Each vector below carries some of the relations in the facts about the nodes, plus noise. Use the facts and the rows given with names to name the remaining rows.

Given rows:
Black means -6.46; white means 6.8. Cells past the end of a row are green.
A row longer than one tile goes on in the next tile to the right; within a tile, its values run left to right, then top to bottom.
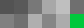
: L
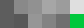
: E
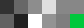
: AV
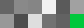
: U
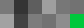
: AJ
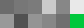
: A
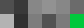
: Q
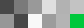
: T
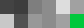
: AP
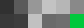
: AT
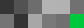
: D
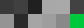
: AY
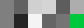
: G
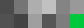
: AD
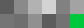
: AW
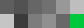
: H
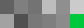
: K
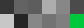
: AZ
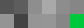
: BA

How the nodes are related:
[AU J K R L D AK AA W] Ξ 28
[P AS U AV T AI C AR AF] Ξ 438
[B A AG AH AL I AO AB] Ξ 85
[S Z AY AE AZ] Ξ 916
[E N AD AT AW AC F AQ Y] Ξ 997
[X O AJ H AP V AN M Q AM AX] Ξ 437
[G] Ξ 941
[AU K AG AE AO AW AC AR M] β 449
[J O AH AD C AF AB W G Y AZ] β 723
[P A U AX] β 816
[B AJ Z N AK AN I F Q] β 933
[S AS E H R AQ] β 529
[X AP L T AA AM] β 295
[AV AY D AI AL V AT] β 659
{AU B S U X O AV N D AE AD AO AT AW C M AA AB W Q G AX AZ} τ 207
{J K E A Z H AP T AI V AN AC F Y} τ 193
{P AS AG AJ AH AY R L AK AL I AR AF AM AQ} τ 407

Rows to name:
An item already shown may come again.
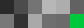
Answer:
D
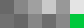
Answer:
AC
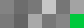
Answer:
AG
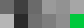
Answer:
AN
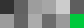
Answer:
AA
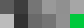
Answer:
AN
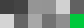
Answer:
X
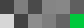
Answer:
S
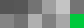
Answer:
L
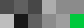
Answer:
Z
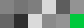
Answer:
AF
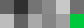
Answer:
AM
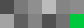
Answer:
AU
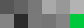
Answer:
J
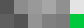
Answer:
E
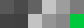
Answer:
AL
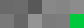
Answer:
R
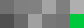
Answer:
AQ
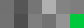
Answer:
AK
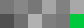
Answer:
AQ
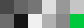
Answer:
AI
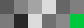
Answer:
C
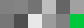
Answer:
AS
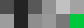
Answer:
V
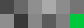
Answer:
W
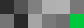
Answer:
D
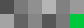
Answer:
AU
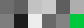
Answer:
G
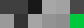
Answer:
AY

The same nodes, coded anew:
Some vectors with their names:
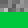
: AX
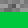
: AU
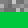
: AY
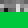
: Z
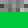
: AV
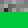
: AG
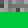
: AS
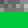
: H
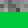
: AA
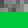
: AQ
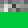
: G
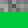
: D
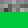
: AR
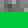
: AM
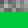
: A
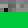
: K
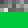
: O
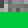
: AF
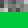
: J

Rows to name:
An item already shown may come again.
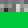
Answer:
AE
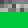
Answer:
AZ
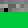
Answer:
K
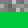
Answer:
AY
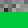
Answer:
AO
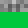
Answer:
AL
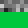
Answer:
AN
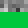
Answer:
R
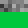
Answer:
AI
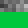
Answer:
E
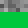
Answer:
AA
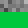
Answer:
T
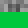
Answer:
L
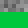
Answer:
X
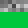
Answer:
S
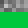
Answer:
A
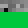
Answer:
K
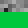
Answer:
AG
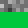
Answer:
AJ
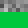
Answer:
U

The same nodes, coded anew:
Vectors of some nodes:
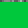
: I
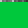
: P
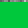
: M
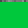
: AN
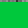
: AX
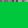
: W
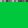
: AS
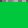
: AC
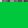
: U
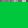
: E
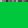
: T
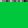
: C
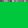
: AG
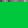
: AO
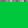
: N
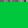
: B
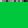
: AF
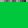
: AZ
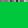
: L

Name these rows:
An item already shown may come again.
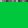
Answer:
T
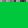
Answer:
AY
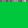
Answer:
H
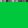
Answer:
AS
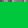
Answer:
AG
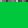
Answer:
T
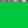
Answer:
E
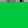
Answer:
S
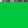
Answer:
U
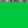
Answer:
AL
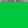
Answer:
X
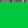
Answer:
A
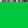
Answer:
AV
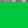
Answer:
AQ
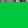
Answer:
Z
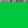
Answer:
AM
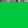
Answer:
AK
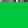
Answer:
AI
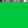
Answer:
K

